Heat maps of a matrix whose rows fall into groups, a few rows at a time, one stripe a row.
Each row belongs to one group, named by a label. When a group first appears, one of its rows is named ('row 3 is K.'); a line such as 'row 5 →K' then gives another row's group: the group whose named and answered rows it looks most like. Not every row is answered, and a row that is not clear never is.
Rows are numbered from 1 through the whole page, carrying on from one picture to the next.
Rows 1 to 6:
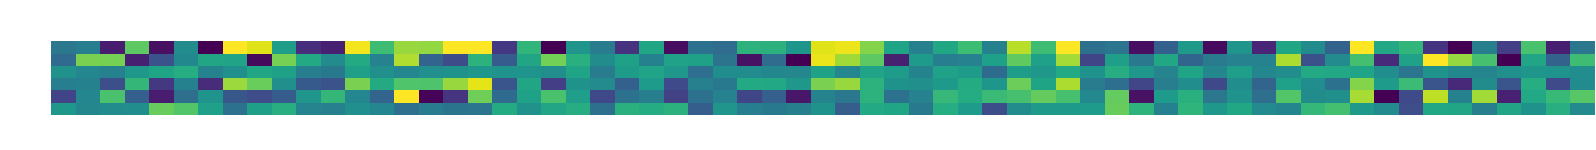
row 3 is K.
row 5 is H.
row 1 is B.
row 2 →H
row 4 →B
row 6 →K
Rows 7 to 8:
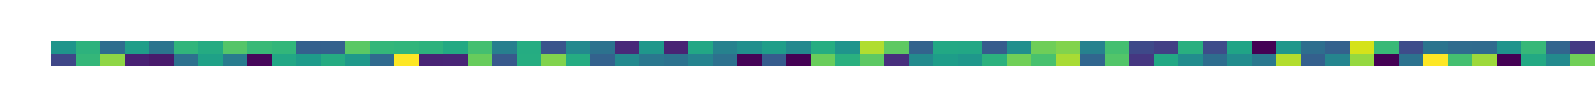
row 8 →H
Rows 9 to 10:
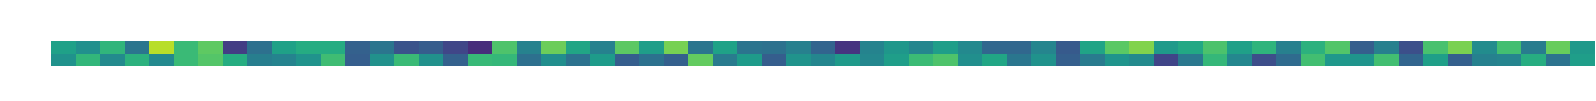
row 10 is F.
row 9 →K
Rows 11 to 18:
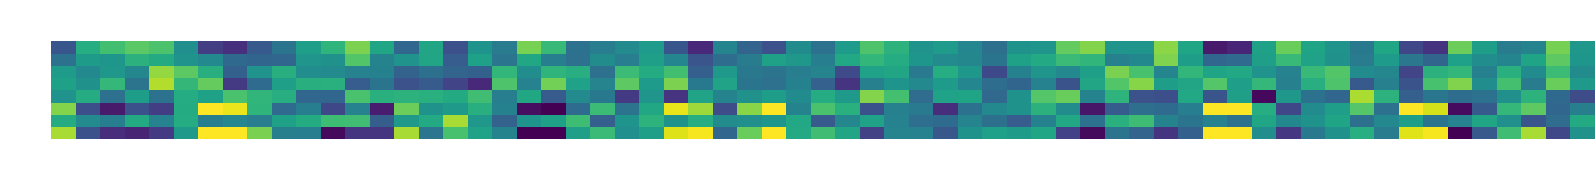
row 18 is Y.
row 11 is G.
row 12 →G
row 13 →K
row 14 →K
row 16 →Y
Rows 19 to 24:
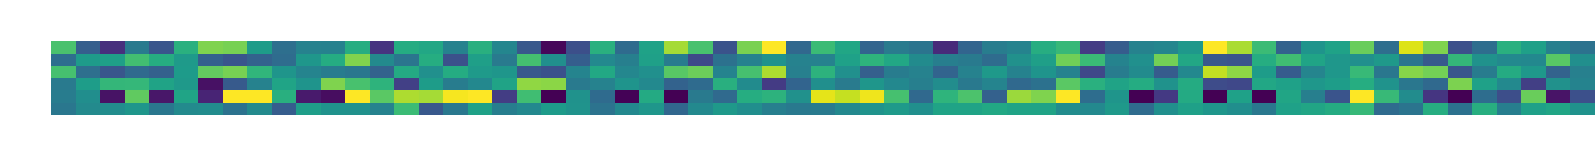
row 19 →Y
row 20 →G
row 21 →Y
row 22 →G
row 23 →B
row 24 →H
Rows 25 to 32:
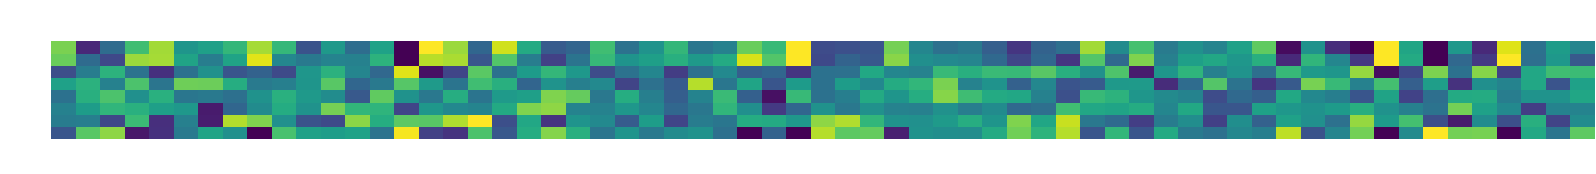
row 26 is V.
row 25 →V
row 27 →H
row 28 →F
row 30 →G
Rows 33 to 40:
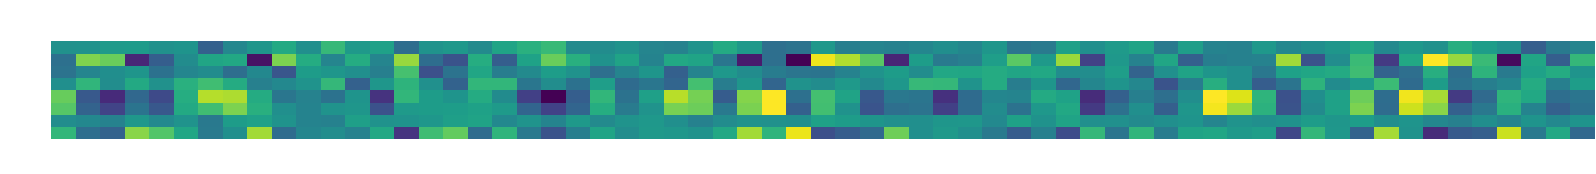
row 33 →G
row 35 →H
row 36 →F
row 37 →Y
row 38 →Y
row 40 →V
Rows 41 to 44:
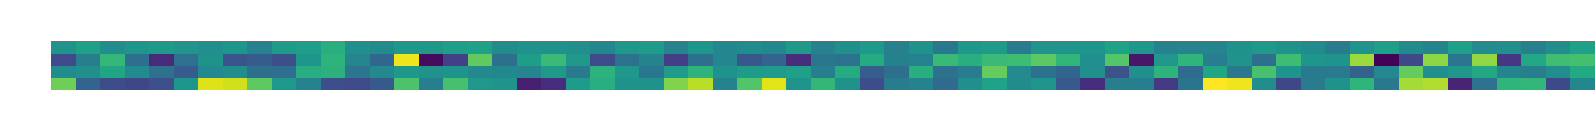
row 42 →H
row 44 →Y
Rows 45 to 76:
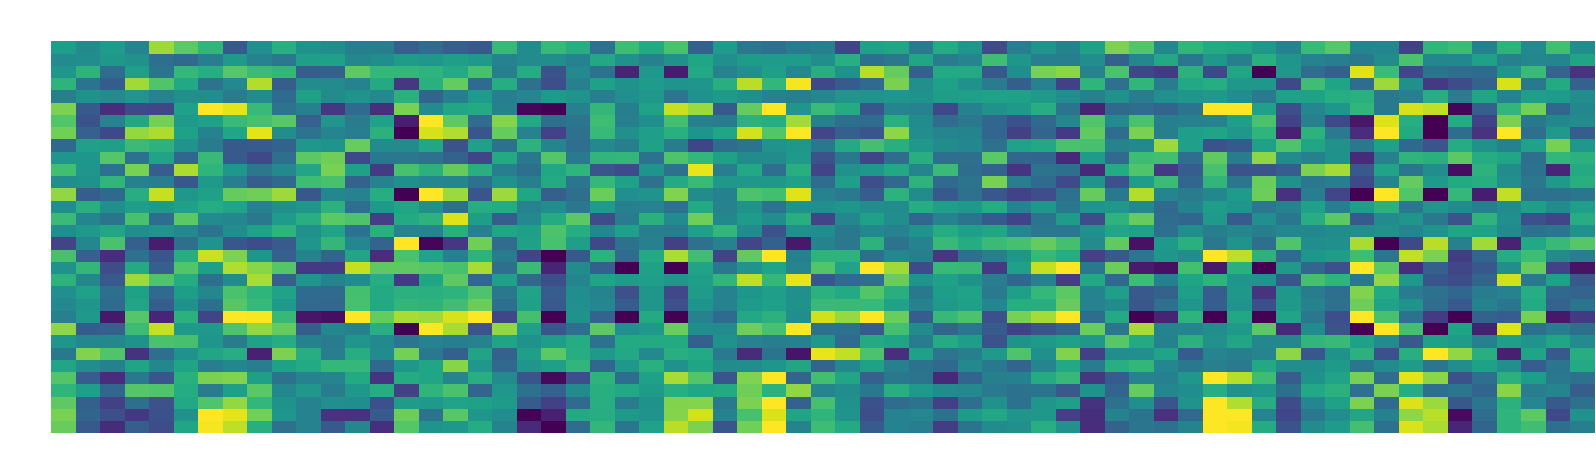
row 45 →K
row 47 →B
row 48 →V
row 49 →H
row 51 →V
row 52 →V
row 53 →G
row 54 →K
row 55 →F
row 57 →V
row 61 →H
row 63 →B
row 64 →V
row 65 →B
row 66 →B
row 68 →V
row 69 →K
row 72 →Y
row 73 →V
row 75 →Y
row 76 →Y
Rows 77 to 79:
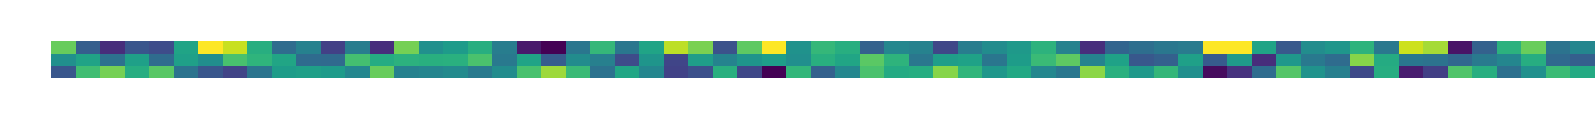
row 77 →Y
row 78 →B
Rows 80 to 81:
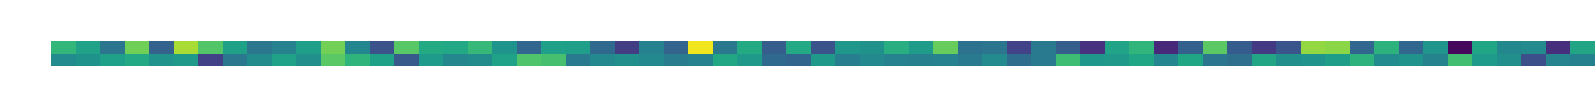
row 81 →G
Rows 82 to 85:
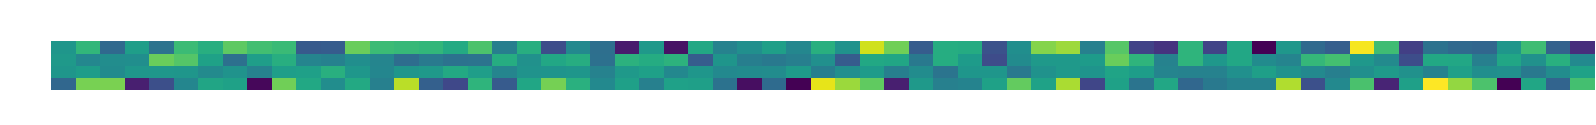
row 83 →K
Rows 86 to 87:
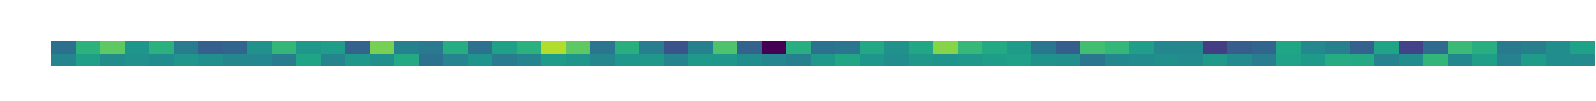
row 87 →H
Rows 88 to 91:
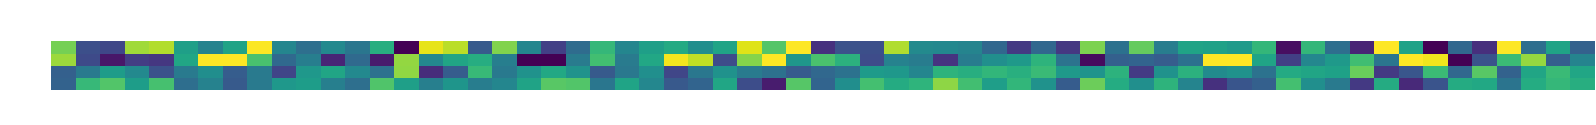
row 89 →Y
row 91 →G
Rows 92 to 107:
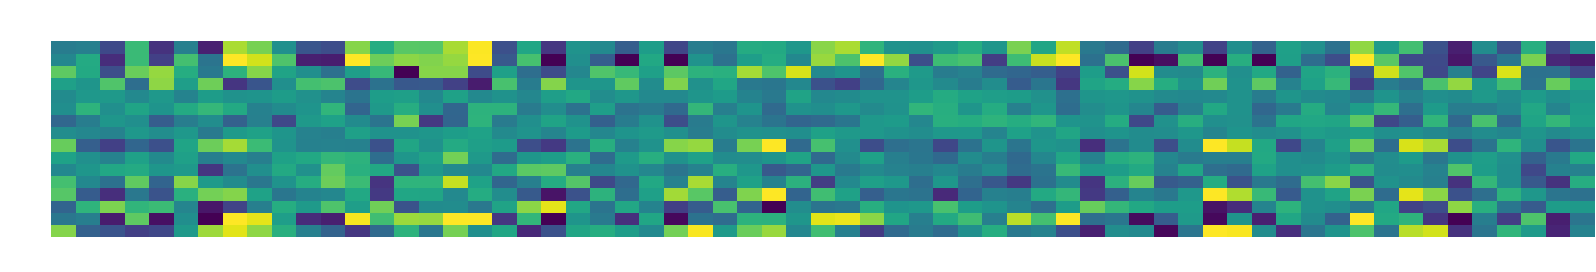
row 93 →B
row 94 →V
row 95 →K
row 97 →F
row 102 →G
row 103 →F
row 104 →Y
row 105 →G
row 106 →B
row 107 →Y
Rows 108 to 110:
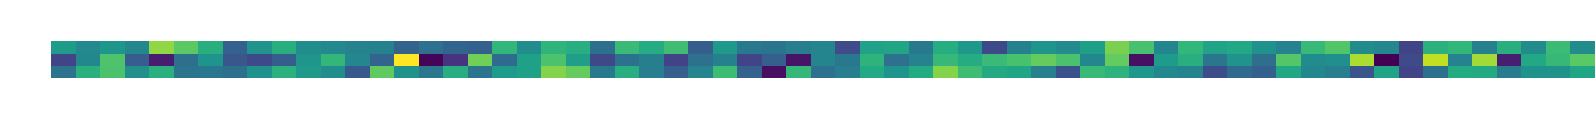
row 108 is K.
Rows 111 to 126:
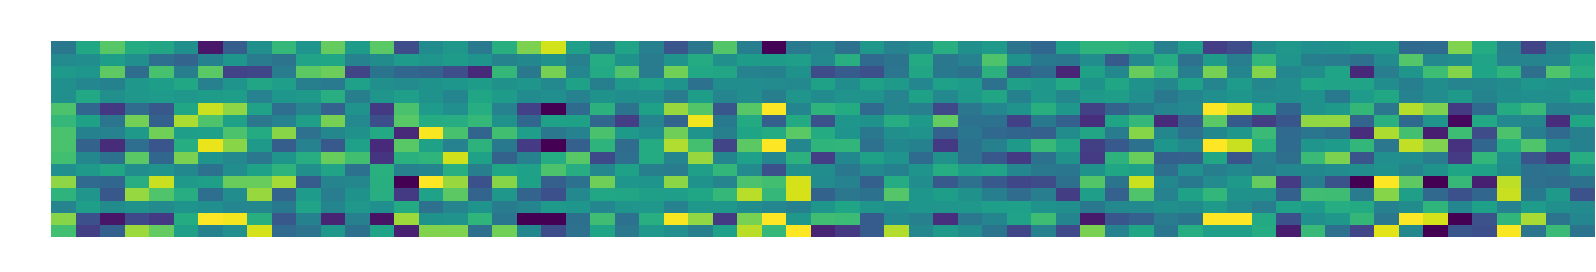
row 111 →G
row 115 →F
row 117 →F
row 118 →V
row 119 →Y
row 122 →V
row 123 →V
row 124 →H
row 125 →Y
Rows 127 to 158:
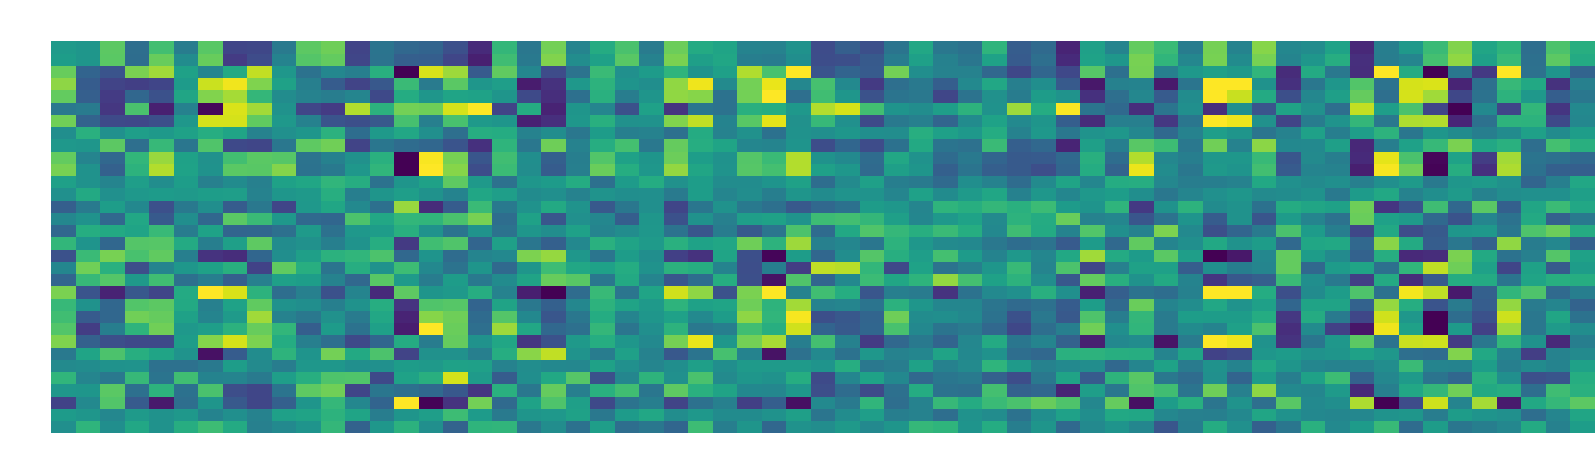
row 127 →K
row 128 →K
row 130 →Y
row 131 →Y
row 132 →B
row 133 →Y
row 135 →K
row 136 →V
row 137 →V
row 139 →F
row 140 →H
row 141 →B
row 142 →G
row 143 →V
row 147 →Y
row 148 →V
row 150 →V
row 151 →Y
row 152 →G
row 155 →K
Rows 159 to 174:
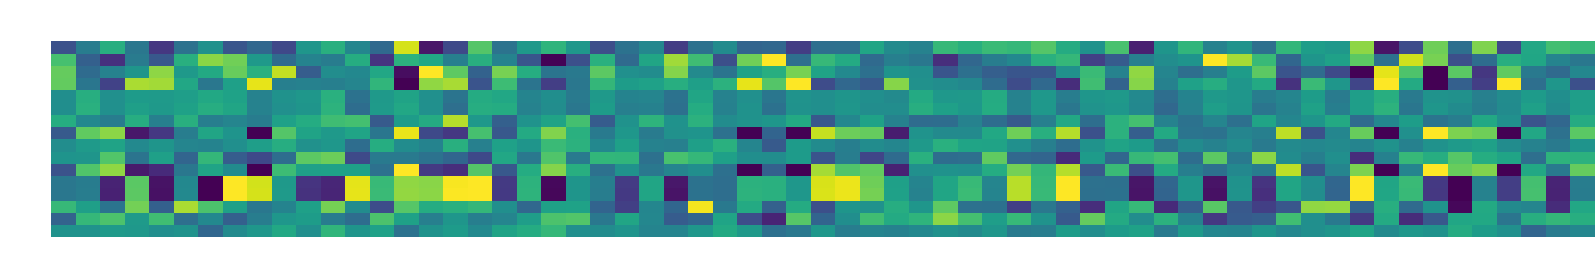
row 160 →Y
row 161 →V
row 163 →F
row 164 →F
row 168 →K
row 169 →H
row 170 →B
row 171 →B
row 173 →G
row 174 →G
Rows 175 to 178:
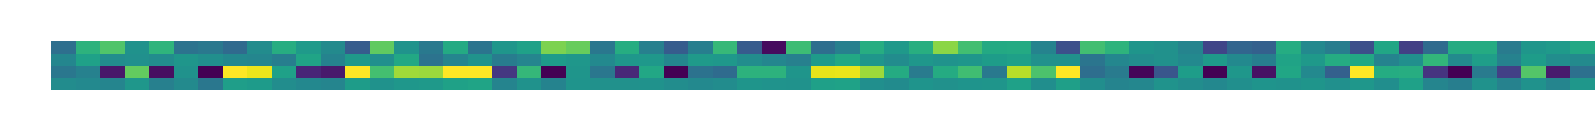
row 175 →G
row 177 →B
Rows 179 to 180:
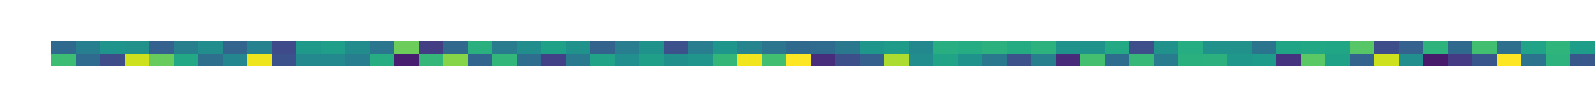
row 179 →H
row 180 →V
